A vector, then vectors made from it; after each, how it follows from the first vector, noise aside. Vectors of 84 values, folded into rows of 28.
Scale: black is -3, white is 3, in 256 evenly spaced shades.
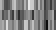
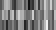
negated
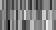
wrapped around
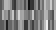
negated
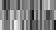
wrapped around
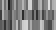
reversed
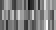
negated
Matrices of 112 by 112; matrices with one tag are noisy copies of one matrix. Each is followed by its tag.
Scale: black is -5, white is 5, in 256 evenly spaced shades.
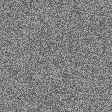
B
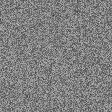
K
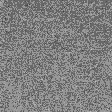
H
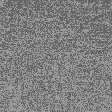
H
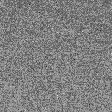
H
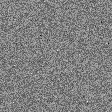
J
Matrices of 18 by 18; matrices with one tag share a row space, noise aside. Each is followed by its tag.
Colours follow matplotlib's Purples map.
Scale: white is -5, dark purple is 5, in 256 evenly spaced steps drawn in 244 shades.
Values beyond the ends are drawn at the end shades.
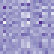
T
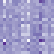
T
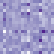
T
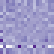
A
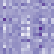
T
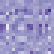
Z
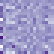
A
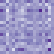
Z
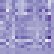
Z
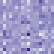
T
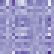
Z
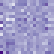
A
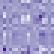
T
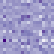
T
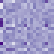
A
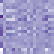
A
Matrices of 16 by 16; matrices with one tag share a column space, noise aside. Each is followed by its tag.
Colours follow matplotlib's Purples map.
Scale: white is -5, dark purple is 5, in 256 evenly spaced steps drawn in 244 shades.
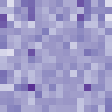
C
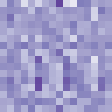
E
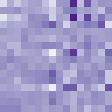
C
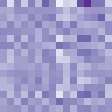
E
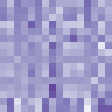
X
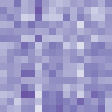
X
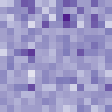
C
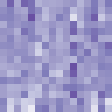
X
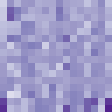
X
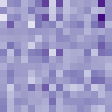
C
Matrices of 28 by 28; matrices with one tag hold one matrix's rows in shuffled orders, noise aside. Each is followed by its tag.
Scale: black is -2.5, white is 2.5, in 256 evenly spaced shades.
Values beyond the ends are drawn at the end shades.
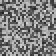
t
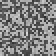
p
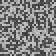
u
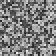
p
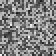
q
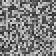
t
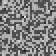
u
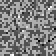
u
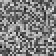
u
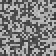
p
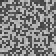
u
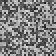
q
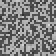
t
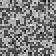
u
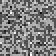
u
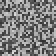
t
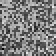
u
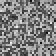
q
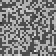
t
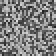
t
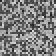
q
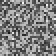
u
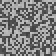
t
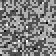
p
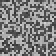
u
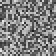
t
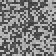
p
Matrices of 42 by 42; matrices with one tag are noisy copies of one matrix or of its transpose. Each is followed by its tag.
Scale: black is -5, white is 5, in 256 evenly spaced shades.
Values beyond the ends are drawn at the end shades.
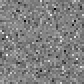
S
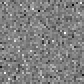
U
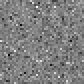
S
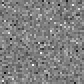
U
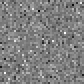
U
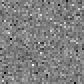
U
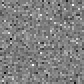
U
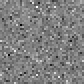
S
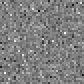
U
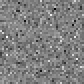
S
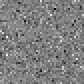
S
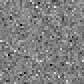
S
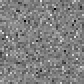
S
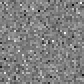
U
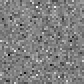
S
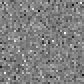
U
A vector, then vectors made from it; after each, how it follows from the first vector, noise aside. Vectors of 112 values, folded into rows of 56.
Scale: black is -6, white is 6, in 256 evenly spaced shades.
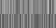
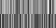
scaled up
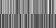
scaled up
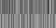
negated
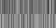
negated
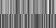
scaled up
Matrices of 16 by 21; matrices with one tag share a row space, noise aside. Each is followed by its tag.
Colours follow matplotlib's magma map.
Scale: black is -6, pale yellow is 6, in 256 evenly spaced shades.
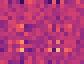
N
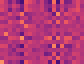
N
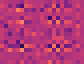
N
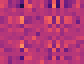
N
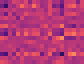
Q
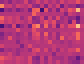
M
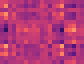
Q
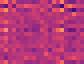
Q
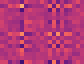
N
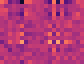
N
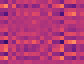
Q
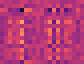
N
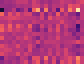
M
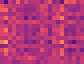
Q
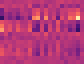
M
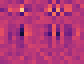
N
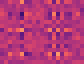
N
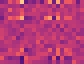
N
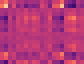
Q
